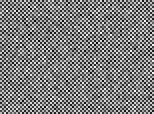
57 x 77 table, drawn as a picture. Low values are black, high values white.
The field is checkered. The values fall into two levels. No single row or column stands out from its neighbours. On average the colour sits 50% of the way up the scale. No overall slope runs across the table.
